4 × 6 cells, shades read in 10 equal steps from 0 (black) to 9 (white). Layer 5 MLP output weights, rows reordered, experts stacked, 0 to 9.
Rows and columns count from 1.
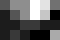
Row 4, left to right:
1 2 1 0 0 6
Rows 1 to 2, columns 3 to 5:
5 9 8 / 5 9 7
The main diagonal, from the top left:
3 3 2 0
